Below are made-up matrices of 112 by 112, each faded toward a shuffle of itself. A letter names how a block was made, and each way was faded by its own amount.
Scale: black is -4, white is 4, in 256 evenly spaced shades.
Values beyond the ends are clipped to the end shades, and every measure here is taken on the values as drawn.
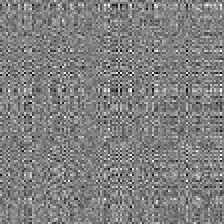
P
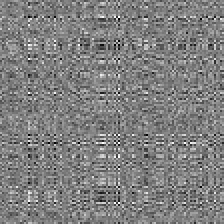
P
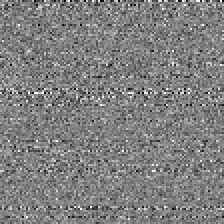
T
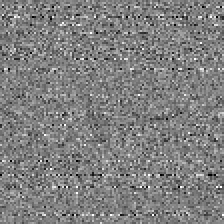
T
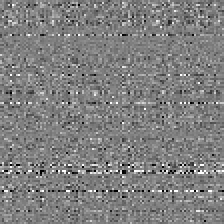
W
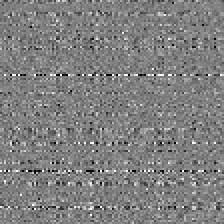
W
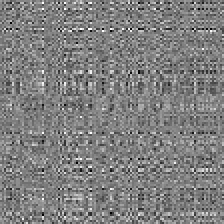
P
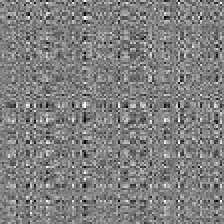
P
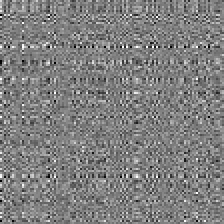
P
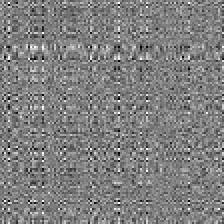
P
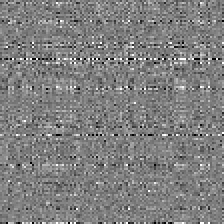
W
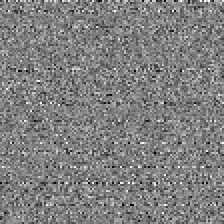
T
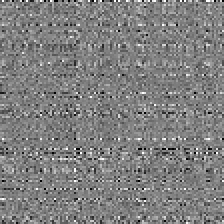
W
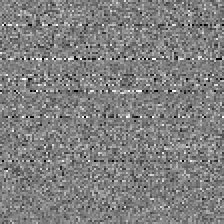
T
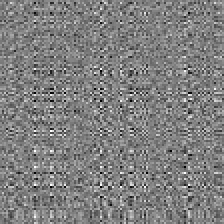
P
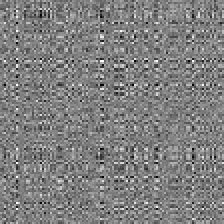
P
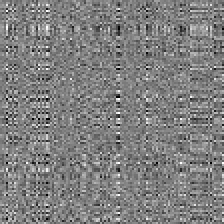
P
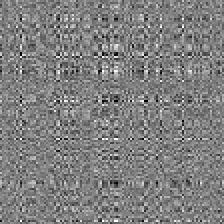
P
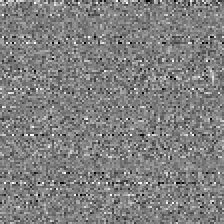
T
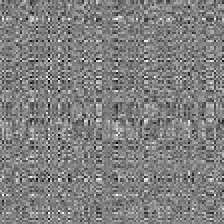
P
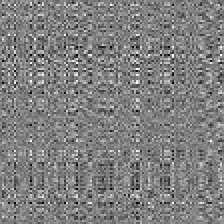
P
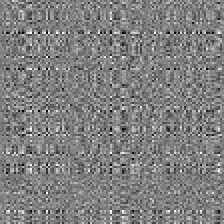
P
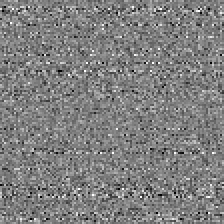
T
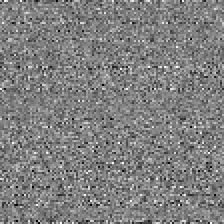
T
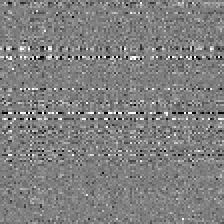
W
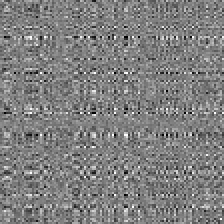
P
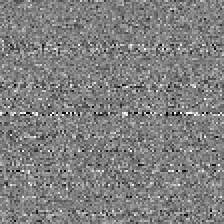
T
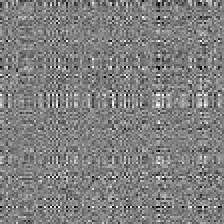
P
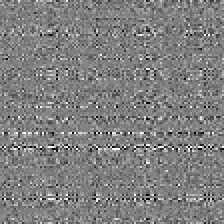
W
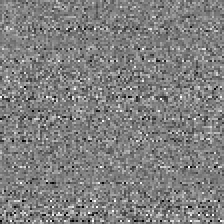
T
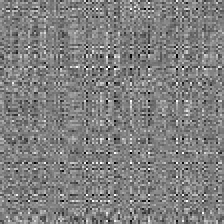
P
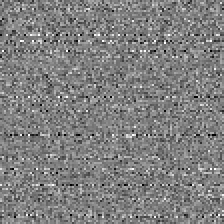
T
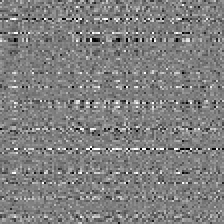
W
